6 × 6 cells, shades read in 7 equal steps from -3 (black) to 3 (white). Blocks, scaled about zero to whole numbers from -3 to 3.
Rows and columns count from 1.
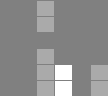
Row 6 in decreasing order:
3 1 1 0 0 0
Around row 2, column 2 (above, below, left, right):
0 0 0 1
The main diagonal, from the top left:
0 0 0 0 0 1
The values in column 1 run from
0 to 0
